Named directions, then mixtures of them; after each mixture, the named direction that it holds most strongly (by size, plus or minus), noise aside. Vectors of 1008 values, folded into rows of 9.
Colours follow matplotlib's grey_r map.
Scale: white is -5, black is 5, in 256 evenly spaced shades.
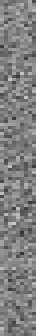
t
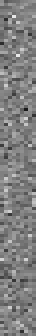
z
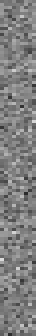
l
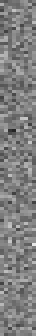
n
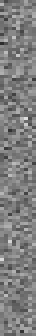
n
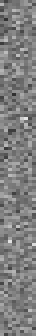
n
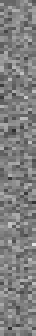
n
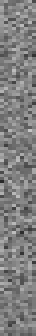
t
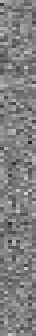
n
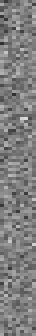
n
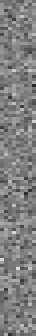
l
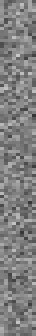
t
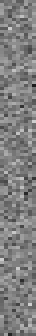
l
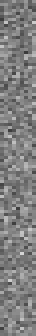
t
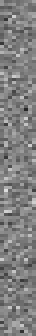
z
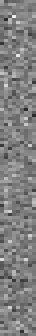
z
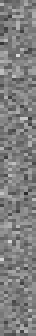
n
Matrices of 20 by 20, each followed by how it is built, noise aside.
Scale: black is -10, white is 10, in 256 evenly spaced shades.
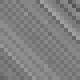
Toeplitz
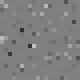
sparse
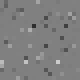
sparse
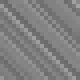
Toeplitz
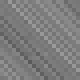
Toeplitz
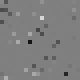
sparse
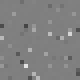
sparse
